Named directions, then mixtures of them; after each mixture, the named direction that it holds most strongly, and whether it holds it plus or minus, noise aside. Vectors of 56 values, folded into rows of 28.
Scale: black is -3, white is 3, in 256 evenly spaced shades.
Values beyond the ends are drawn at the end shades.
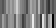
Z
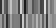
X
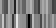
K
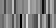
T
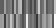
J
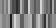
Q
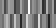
T, plus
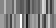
T, minus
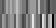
Z, plus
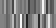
T, minus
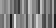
J, minus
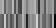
J, minus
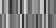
X, minus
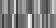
K, minus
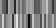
K, plus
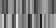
K, plus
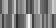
K, minus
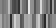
Q, plus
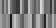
Q, plus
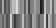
Q, minus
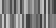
X, minus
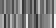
J, plus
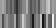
Z, minus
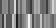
K, minus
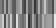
J, plus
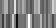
K, minus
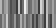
X, minus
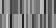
X, minus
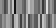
T, plus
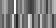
K, minus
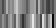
Z, plus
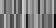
J, minus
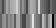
Z, plus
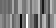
T, plus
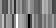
K, plus
